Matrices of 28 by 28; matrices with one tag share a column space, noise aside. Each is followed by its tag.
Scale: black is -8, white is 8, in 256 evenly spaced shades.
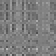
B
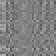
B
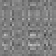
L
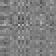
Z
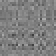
L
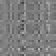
B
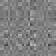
L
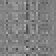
B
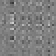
Z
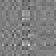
L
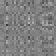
Z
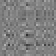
L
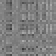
B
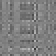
B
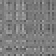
B
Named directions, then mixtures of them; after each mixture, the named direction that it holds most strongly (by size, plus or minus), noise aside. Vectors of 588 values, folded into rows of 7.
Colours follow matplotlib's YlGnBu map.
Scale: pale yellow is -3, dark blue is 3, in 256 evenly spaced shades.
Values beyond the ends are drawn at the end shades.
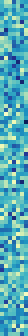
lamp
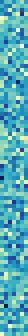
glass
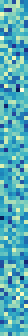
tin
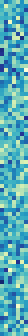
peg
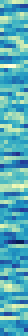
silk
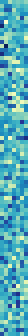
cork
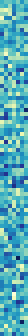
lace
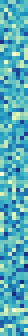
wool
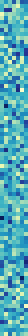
tin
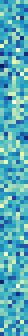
peg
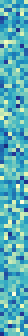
glass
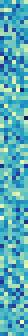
tin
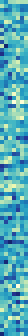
cork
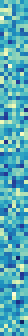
lace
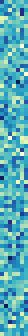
glass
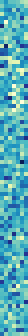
cork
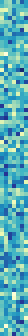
lace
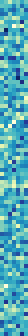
lamp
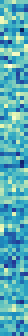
silk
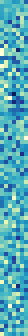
cork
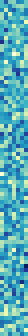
wool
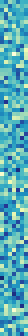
wool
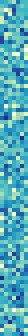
wool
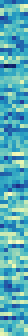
silk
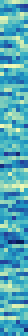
silk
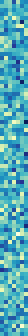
lamp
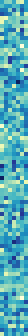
glass
